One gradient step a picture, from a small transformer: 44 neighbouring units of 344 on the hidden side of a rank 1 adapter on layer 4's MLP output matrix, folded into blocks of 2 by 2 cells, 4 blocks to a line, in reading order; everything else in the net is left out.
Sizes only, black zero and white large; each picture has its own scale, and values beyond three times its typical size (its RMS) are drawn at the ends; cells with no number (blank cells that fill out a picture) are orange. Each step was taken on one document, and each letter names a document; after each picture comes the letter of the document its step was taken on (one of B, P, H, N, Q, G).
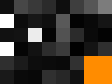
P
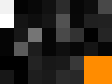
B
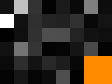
B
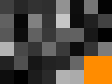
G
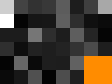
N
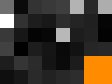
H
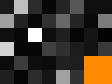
G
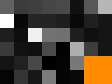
B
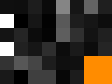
P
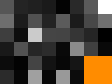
G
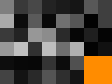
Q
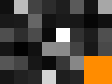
Q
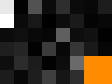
B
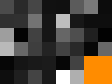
G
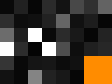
P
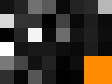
P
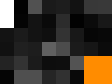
Q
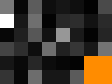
H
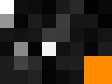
Q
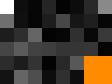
Q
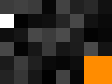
B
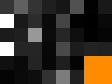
P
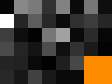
B
